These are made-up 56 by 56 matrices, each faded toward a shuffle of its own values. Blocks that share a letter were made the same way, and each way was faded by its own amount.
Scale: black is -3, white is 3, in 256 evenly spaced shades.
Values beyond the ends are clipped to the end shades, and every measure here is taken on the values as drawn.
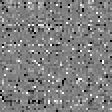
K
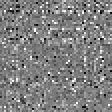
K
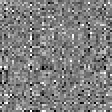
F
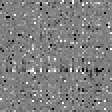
K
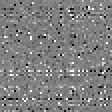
K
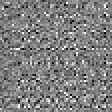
F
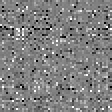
K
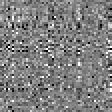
F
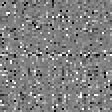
K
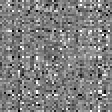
F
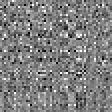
F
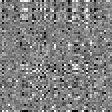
F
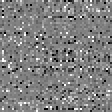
K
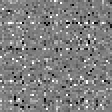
K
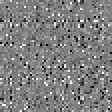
K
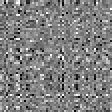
F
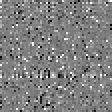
K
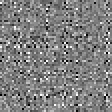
F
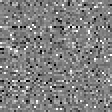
K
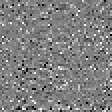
K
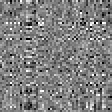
F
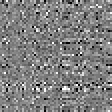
F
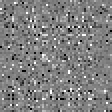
K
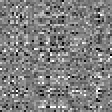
F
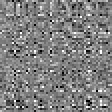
F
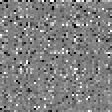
K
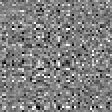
F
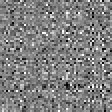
F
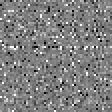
K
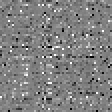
K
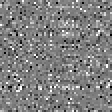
K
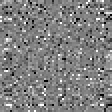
K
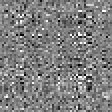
F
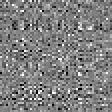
F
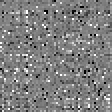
K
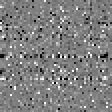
K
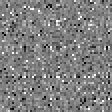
K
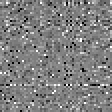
K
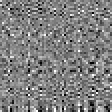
F
